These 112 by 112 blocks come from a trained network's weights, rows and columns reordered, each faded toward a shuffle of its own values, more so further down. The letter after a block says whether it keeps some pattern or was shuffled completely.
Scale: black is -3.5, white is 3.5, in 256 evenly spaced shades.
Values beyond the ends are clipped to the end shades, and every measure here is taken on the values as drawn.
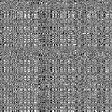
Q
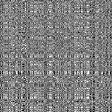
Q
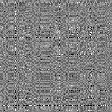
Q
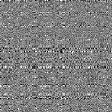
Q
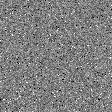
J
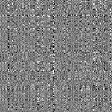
Q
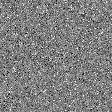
J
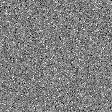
J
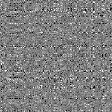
Q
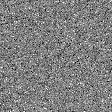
J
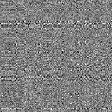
Q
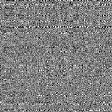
Q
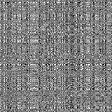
Q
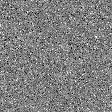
J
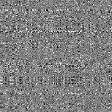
Q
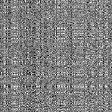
Q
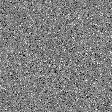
J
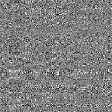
Q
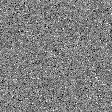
J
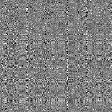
Q
